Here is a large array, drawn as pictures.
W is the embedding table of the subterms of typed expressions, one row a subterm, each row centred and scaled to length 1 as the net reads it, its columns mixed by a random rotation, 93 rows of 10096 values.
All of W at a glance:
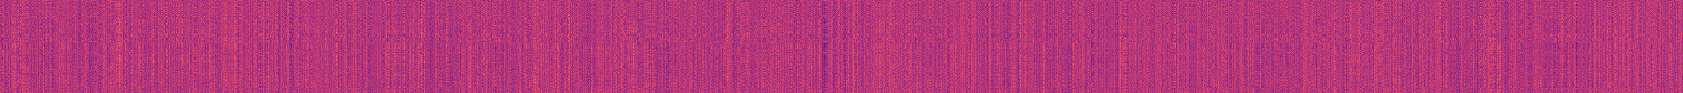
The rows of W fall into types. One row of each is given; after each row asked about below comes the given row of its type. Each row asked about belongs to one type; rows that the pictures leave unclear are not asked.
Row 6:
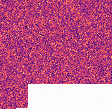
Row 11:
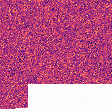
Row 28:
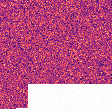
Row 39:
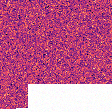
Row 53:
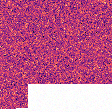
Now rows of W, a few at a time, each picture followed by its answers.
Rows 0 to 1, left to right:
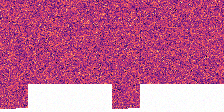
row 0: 28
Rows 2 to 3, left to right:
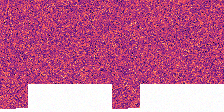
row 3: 6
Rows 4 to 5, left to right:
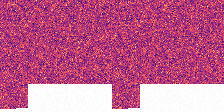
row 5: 39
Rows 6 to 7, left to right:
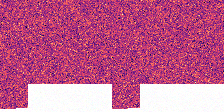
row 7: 11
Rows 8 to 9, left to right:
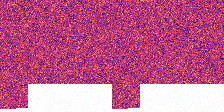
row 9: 11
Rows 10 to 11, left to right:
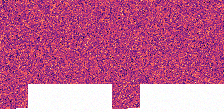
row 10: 6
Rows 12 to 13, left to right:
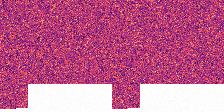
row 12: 6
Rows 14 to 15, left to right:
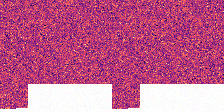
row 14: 28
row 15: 28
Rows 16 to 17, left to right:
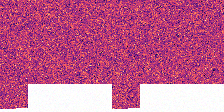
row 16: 11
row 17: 39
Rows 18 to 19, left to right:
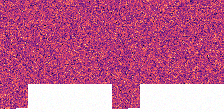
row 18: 28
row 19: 39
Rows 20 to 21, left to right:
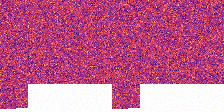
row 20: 6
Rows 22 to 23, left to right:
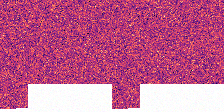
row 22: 39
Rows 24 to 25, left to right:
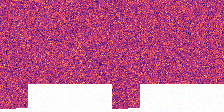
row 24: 28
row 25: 6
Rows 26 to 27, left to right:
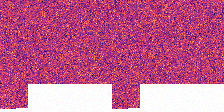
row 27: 6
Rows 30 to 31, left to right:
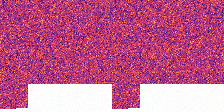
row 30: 6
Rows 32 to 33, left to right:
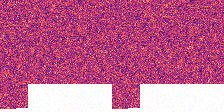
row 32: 39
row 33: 11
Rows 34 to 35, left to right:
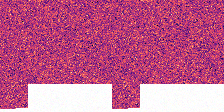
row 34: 11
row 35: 11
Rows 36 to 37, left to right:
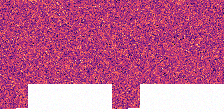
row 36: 11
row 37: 6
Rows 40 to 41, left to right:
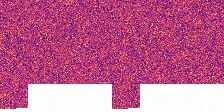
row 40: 28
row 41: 28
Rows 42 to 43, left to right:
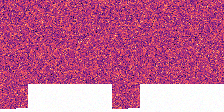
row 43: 39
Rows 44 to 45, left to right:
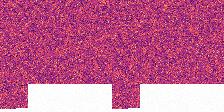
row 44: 53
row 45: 39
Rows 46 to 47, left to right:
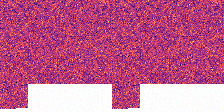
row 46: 53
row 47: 53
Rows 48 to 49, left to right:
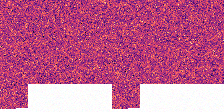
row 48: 53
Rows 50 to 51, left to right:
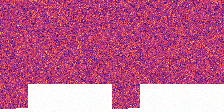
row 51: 53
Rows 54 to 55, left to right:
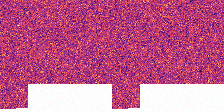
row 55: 11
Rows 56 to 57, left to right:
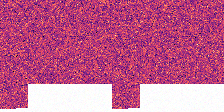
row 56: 53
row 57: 39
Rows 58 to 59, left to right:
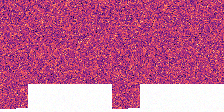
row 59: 39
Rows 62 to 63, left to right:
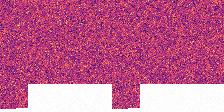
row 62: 6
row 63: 53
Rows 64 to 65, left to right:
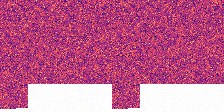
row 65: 53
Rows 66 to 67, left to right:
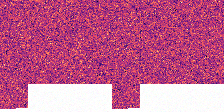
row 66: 28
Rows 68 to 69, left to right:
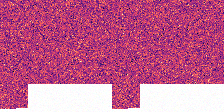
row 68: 28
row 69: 11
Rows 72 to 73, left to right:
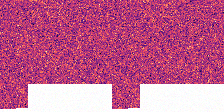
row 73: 11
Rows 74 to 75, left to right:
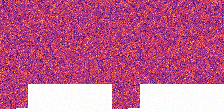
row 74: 6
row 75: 53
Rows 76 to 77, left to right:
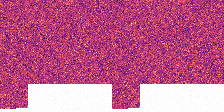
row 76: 28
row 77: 6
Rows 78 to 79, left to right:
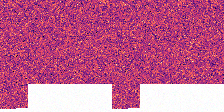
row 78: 53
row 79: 28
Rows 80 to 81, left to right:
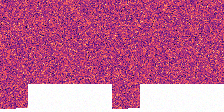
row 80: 6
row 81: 39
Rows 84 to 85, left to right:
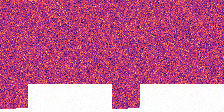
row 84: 11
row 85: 6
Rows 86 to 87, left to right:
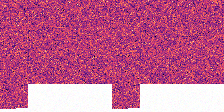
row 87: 53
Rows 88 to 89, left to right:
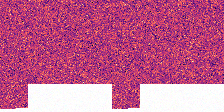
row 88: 11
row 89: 28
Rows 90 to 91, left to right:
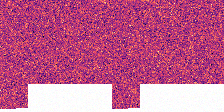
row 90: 53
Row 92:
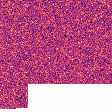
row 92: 53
